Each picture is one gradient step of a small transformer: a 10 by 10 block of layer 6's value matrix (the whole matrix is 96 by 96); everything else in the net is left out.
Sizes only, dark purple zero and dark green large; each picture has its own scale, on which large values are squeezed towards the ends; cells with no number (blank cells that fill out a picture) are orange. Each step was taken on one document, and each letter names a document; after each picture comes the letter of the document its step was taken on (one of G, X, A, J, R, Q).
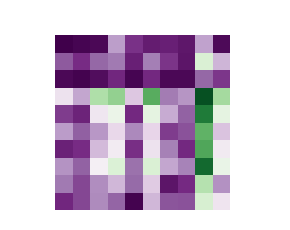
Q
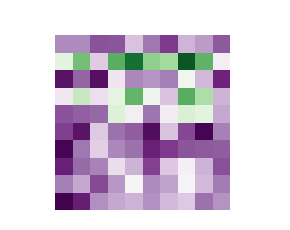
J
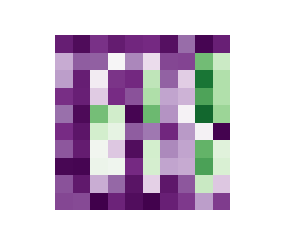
Q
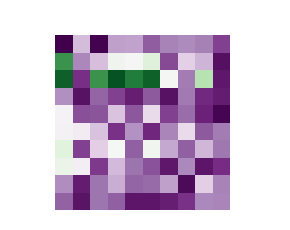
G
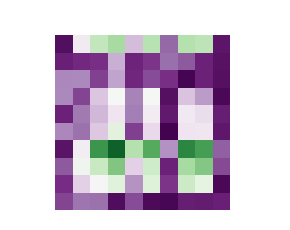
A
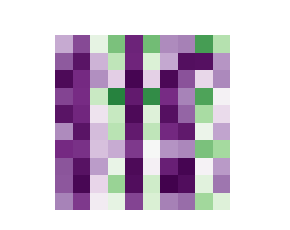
Q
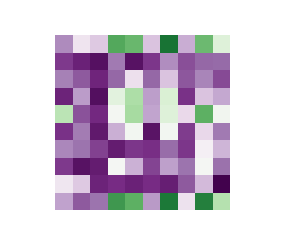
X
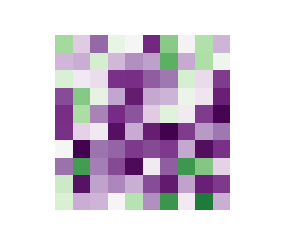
J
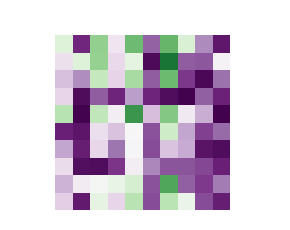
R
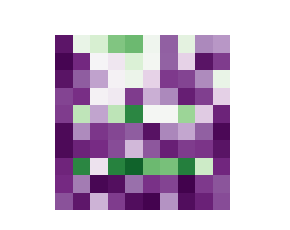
G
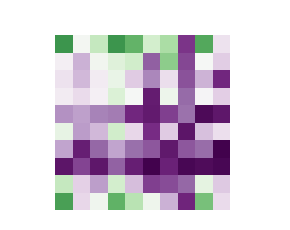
X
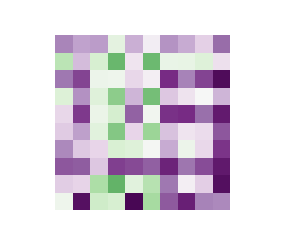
G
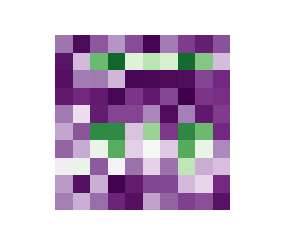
A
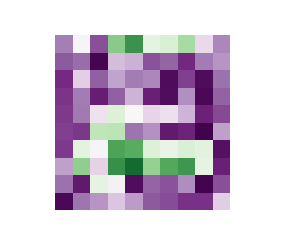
G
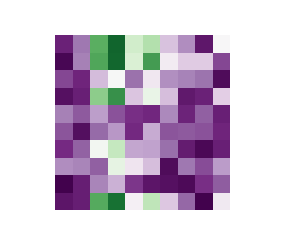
G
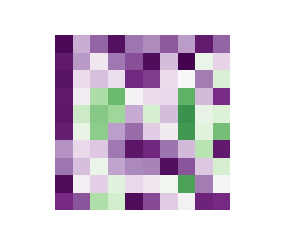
A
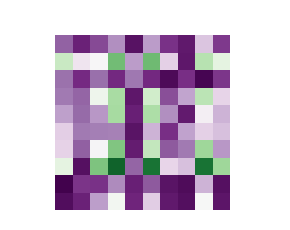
Q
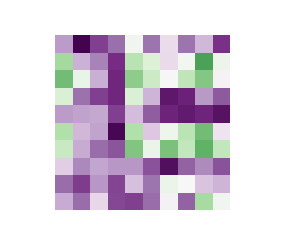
J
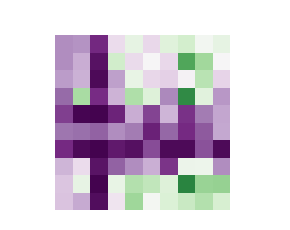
J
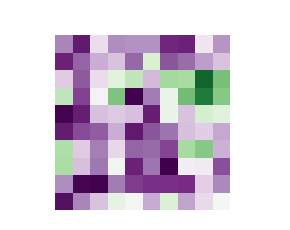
X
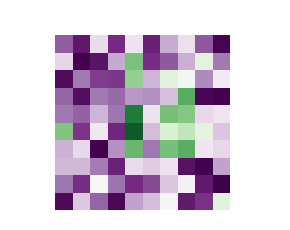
R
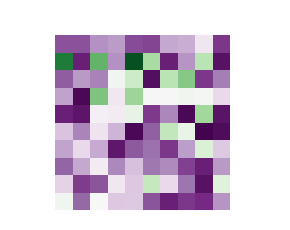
R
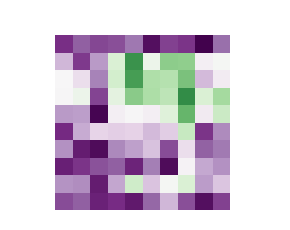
J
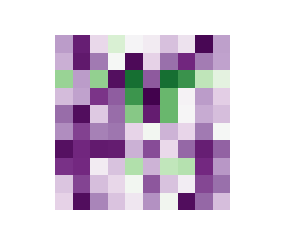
R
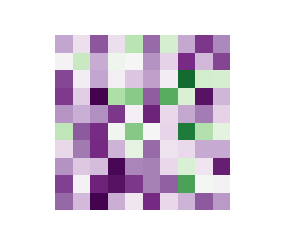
R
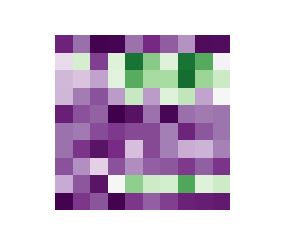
J
